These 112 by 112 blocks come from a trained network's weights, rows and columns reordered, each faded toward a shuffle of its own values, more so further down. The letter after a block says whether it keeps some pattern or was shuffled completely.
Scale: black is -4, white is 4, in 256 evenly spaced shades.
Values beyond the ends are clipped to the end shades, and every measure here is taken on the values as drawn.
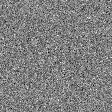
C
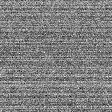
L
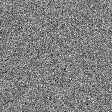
L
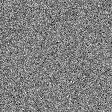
C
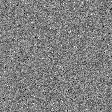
C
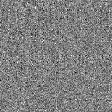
L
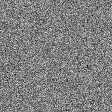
C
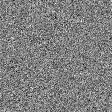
L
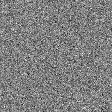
C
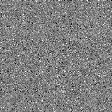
L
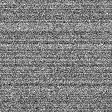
L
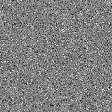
L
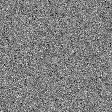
C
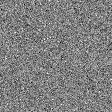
C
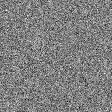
C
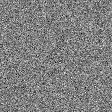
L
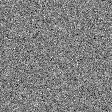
C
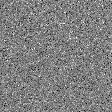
C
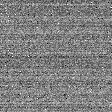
L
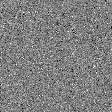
L
